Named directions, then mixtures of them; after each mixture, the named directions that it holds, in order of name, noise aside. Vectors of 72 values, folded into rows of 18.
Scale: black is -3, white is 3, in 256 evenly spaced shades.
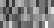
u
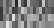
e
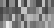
e, u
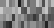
e, u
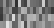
e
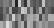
e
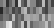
e, u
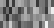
u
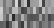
e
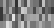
e
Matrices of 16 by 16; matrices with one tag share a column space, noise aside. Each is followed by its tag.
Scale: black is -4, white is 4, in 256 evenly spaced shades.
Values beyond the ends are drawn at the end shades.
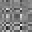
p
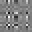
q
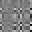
p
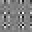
q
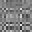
p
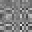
p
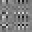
q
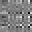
q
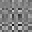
p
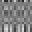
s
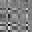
p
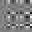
q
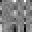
s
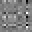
q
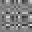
q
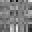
s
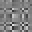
p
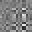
p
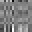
s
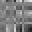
s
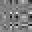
q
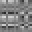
q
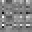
q
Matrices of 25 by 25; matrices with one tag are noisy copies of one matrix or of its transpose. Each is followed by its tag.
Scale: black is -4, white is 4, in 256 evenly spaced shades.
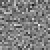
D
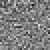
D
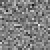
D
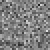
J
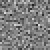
D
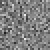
D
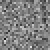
J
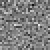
D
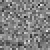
J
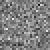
J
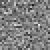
D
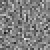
D
